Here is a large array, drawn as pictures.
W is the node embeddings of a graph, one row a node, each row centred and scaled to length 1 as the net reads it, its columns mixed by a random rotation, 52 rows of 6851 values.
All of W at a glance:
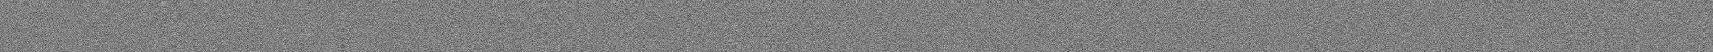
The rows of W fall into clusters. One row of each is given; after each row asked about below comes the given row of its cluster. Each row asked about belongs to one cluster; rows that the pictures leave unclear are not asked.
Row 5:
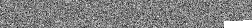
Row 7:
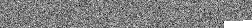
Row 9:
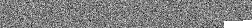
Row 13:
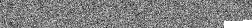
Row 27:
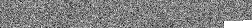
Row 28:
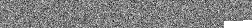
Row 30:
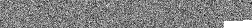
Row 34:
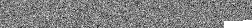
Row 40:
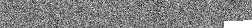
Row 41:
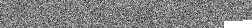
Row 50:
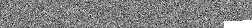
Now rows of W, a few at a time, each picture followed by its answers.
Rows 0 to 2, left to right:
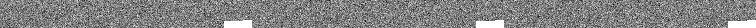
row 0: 7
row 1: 28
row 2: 28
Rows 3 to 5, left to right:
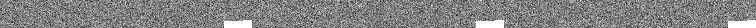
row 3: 5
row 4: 30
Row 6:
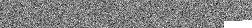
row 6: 41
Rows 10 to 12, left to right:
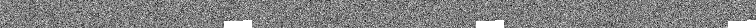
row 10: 40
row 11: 28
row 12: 34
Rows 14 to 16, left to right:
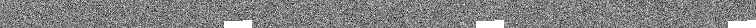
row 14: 9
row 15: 41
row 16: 40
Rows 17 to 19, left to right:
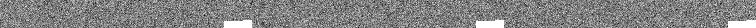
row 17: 30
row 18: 13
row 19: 41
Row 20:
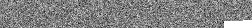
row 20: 7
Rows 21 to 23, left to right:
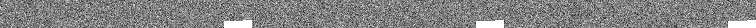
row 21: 5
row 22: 9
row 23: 27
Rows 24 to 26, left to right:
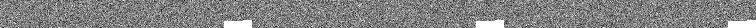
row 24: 28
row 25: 30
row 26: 34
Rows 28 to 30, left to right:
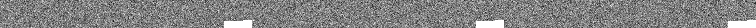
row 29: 50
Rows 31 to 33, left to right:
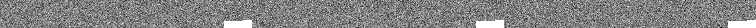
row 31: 50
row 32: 13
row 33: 9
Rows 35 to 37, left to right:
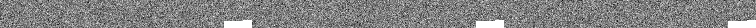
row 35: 41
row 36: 34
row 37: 28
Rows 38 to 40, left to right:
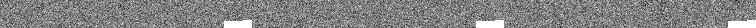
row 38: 50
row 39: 5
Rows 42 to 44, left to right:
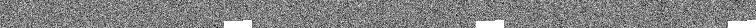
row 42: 9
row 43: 30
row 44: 40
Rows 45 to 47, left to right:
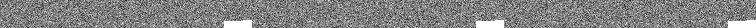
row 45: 50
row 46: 5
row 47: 50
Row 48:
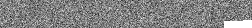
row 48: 40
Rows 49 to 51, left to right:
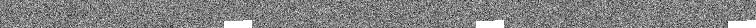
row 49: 27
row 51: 7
